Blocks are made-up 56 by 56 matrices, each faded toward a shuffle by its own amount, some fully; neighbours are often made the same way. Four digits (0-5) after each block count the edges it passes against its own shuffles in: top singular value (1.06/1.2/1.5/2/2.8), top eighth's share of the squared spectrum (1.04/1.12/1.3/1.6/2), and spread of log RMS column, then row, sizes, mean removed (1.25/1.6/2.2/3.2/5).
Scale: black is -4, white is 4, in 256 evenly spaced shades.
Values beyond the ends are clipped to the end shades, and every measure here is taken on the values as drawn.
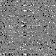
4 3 1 2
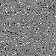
3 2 0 1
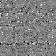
3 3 1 2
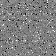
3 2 0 1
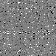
3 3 0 2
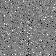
2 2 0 0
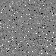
1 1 0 0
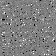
3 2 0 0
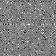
4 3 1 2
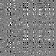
4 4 3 2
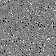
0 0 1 0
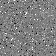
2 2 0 0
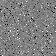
0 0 0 0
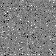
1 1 1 1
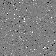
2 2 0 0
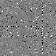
3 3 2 2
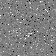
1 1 0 0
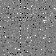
2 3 1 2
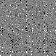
2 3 2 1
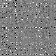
2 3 2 2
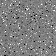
0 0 0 0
